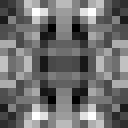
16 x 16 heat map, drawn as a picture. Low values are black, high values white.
Mirror symmetry: left to right and top to bottom. Calmest part: centre. Slope: none.
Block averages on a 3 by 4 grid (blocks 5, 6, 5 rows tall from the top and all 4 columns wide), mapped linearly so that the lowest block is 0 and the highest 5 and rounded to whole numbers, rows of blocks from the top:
1441
5005
1441
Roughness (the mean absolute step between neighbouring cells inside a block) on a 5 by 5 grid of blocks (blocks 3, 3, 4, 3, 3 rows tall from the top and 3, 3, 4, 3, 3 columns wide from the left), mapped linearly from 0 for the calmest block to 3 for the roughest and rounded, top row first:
1 3 1 3 1
1 2 1 2 1
1 1 0 1 1
1 2 1 2 1
1 3 1 3 1
